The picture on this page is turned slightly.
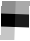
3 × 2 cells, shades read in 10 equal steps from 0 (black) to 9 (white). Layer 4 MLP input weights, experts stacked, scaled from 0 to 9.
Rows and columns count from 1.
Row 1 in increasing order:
5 6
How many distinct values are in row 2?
2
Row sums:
11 1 16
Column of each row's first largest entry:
2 2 2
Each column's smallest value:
0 1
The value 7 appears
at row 3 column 1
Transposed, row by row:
5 0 7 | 6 1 9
